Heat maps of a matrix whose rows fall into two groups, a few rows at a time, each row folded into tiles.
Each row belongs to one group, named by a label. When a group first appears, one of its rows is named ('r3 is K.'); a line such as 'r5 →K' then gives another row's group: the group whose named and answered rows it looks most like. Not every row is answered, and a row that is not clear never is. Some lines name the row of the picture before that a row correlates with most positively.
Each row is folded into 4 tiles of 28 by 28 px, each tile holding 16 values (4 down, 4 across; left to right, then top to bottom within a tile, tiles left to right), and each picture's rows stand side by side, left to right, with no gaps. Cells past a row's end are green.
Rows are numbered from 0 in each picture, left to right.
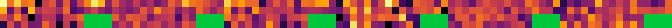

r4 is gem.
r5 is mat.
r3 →gem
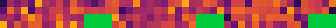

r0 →mat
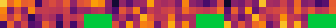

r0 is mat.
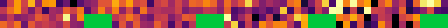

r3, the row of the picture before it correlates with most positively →0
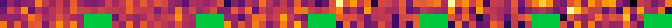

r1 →gem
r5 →gem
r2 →mat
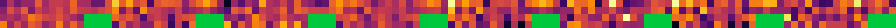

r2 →mat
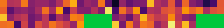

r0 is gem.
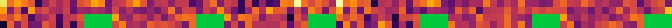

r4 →mat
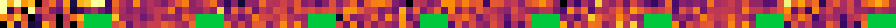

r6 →mat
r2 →mat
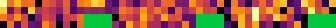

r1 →gem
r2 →gem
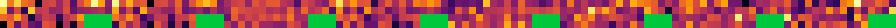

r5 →gem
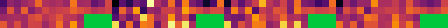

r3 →mat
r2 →mat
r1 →mat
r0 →mat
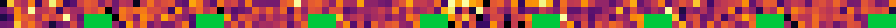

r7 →gem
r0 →gem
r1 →gem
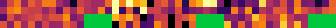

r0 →gem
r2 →mat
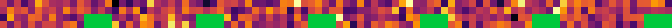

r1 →mat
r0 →gem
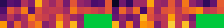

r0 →mat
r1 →mat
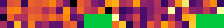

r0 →gem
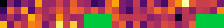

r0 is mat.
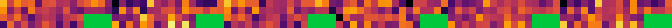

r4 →mat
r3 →gem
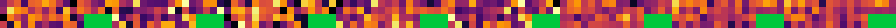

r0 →gem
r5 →gem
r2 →gem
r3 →mat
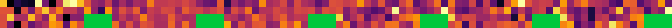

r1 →mat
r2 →mat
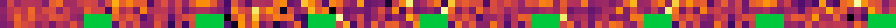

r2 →gem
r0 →gem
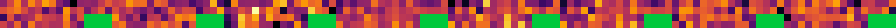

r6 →gem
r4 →mat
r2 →gem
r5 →mat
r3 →mat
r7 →gem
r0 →gem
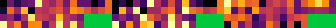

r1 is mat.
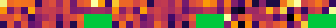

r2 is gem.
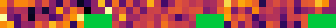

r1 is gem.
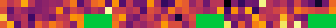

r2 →mat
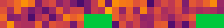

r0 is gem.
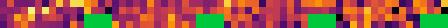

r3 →gem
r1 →mat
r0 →gem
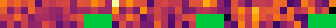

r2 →gem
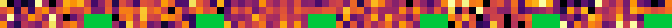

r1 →gem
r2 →mat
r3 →gem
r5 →mat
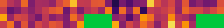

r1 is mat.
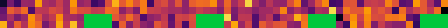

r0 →mat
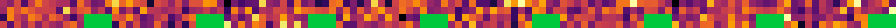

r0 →gem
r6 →mat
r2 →mat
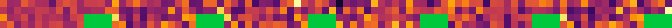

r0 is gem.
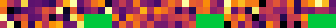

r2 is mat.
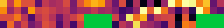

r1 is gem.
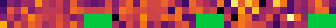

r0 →mat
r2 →gem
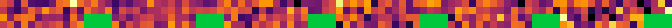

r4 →gem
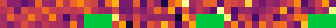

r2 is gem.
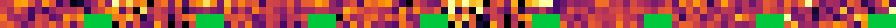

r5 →mat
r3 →gem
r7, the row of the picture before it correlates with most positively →2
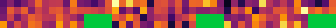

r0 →mat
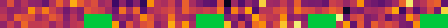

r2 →mat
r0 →gem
